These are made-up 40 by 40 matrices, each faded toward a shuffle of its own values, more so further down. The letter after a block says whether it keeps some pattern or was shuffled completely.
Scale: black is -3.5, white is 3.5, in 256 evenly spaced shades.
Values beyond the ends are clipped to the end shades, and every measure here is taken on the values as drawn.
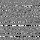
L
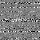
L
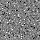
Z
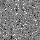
Z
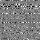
L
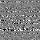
L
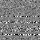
L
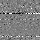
L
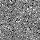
Z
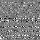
L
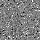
Z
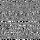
L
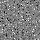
Z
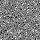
Z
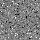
Z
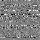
L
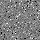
Z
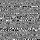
L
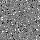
Z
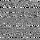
L
